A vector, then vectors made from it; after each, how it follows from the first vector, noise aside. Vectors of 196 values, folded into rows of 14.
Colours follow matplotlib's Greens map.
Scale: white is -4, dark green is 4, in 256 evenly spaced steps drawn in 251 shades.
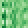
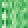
negated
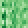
copied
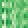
negated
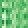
negated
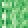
negated
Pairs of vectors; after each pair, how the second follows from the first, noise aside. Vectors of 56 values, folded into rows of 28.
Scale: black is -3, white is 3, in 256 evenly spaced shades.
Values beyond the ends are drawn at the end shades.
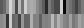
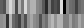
copied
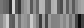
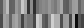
shuffled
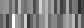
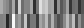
copied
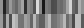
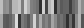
shuffled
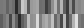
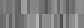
shrunk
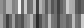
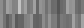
shrunk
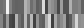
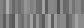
shrunk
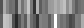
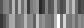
shuffled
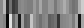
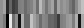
copied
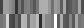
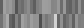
shrunk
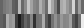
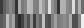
copied
